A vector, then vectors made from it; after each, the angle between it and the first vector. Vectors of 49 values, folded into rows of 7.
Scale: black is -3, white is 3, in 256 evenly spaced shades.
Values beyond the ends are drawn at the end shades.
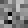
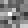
partly opposed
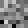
orthogonal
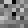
orthogonal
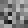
nearly parallel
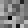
partly opposed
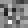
partly opposed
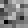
partly aligned
